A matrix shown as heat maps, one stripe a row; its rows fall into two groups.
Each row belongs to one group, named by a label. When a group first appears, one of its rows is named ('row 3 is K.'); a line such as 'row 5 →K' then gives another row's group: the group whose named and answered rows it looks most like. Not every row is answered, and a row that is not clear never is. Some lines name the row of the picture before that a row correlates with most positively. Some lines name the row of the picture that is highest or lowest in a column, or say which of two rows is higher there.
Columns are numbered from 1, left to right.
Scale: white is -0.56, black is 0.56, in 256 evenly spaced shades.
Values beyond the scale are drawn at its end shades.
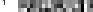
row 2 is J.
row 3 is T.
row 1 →J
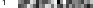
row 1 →J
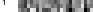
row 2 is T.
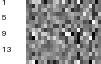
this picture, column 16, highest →9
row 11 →J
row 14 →T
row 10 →T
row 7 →T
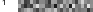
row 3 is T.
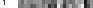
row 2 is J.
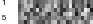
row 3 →J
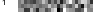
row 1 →J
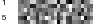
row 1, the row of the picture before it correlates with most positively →2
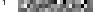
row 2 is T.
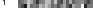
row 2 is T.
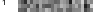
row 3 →T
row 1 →T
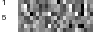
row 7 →J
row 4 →J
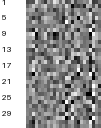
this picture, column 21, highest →24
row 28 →J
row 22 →J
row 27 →J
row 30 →J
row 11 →J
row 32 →T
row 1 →T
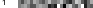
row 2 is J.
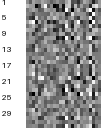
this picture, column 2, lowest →6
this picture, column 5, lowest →20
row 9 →J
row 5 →T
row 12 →T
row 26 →J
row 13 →T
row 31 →T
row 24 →T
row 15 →J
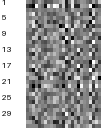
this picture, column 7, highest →2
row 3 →J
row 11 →J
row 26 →T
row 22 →T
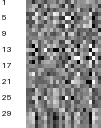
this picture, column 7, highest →4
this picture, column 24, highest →4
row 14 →T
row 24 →T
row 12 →T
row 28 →J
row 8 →J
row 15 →J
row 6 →T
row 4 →T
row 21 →J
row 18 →J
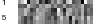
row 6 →T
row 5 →T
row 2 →T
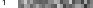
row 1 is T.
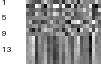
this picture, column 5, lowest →2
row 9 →J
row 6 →J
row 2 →T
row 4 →T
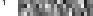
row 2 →T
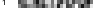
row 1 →T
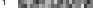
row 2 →T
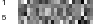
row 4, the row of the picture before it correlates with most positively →2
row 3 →T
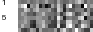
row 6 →J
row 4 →J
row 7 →J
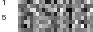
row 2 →T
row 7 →T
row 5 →T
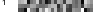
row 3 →T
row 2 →J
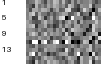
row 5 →J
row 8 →J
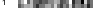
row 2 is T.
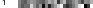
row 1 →J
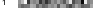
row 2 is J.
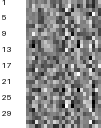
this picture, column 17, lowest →19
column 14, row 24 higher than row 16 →No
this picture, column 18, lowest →19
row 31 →T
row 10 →J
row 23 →T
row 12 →T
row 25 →T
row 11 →T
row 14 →J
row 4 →J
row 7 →T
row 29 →J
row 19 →J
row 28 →T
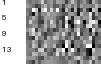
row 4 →T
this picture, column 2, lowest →6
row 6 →J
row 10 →T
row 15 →J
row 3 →J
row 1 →J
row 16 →T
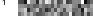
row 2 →J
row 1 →T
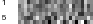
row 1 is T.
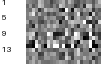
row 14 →J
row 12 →T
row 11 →T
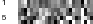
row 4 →T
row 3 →T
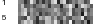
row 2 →J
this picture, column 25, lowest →1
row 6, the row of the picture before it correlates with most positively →1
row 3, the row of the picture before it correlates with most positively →1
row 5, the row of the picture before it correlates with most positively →4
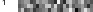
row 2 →T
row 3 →J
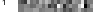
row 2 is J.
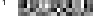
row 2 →T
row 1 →T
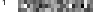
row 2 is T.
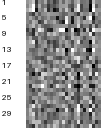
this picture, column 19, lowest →19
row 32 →T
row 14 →J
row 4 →T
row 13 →J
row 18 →T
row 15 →J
